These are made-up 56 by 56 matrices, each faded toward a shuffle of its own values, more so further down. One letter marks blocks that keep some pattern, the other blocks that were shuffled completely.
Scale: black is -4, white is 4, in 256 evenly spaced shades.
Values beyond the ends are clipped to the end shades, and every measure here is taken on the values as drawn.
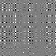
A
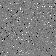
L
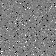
L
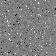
L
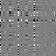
A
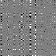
A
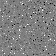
L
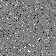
L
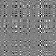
A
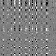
A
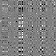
A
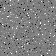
L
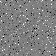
L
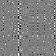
A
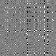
A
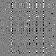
A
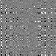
A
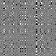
A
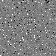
L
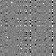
A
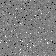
L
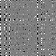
A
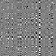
A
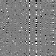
A
